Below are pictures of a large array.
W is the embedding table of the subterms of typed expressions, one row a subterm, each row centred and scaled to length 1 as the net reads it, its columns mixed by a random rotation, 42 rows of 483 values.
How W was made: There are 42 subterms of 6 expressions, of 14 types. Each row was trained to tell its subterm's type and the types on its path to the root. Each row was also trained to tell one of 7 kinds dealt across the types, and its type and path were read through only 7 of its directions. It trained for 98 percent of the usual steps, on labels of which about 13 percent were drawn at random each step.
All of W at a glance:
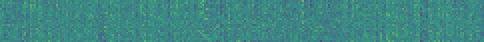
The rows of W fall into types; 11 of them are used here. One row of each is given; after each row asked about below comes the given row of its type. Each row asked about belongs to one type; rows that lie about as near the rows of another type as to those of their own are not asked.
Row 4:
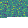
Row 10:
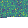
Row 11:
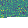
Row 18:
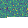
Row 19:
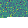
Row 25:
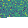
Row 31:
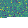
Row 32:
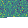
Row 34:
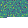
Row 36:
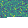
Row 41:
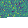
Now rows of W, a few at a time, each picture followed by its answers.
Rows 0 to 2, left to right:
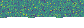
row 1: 31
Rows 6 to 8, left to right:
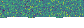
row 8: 34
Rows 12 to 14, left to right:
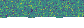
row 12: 31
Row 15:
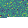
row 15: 10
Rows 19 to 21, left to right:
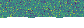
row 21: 41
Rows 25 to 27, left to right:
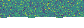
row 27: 31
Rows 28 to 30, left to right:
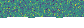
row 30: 11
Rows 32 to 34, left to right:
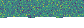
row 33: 25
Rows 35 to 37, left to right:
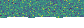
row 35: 34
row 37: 19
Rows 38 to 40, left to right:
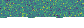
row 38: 34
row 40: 10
